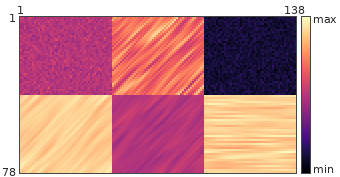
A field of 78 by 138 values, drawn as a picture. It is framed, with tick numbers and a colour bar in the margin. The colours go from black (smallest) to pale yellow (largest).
It is made of 2 by 3 panels. Panel 1,1: middling, fine-grained, faint in contrast. Panel 1,2: high, slanting up to the right. Panel 1,3: very low, fine-grained, faint in contrast. Panel 2,1: very high, slanting up to the right, faint in contrast. Panel 2,2: middling, slanting up to the right, faint in contrast. Panel 2,3: very high, streaked across, faint in contrast.
